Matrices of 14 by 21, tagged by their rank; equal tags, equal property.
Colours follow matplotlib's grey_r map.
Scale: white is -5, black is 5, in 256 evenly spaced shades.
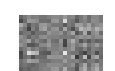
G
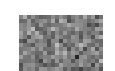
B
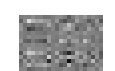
G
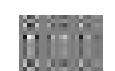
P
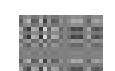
P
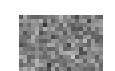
B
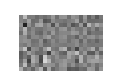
G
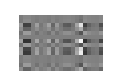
P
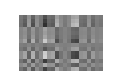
P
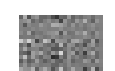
G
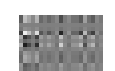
P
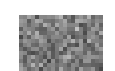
B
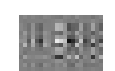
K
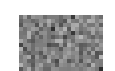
B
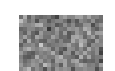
B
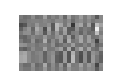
K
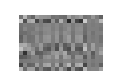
K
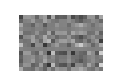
K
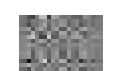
K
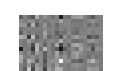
G
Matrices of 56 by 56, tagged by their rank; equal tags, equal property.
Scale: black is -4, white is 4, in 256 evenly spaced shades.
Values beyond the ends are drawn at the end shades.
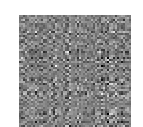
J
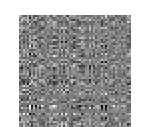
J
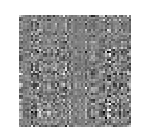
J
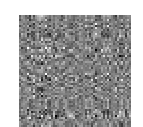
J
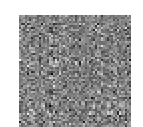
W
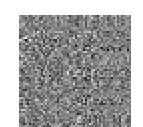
W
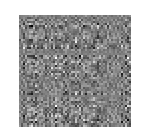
J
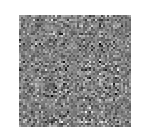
W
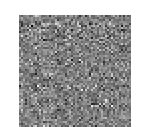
W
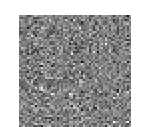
W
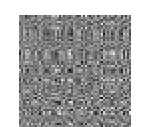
J
